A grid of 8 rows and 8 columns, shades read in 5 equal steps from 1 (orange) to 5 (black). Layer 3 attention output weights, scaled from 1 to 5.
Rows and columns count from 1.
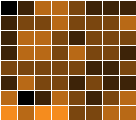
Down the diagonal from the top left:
5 3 2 3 3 3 3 2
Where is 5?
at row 1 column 1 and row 7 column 2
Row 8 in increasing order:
1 1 1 2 2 2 3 3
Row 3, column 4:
3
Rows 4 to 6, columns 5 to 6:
2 3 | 3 4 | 4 3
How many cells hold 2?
16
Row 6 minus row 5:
1 -1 0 0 1 -1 0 1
